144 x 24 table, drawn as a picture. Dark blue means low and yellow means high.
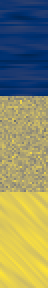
The table splits into 3 rows of 1 panel. Panel 1,1: very low, streaked across, faint in contrast. Panel 2,1: high, fine-grained. Panel 3,1: very high, slanting down to the right, faint in contrast.
